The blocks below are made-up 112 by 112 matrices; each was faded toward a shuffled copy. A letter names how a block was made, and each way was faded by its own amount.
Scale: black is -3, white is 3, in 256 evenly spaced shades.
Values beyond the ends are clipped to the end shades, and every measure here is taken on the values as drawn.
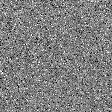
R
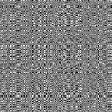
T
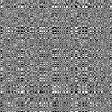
T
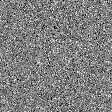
R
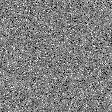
R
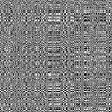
T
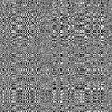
T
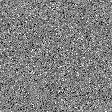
R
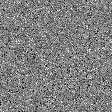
R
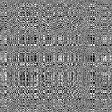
T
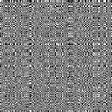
T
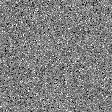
R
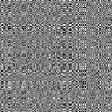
T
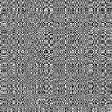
T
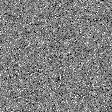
R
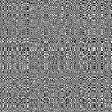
T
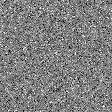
R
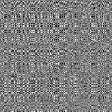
T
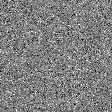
R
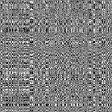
T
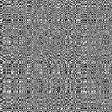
T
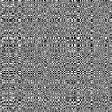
T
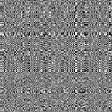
T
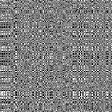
T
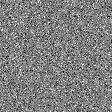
R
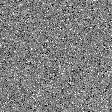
R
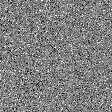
R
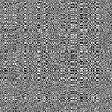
T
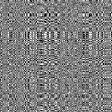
T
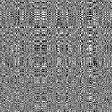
T
